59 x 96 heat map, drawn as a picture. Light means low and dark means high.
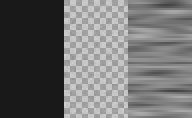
The table splits into one row of 3 panels. Panel 1,1: very high, flat. Panel 1,2: low, checkered. Panel 1,3: middling, streaked across.
